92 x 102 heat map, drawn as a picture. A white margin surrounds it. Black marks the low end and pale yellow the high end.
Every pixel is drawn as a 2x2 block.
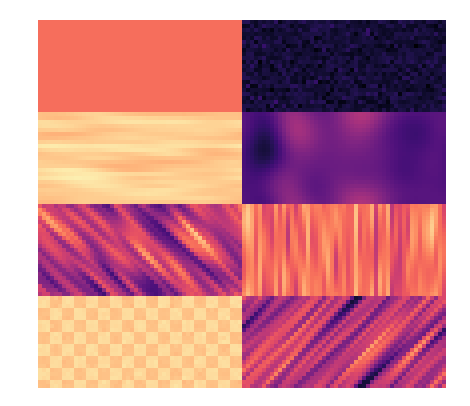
It is made of 4 by 2 panels. Panel 1,1: high, flat. Panel 1,2: very low, fine-grained, faint in contrast. Panel 2,1: very high, streaked across, faint in contrast. Panel 2,2: low, smooth. Panel 3,1: middling, slanting down to the right, strong in contrast. Panel 3,2: high, streaked downward. Panel 4,1: very high, checkered, faint in contrast. Panel 4,2: middling, slanting up to the right, strong in contrast.
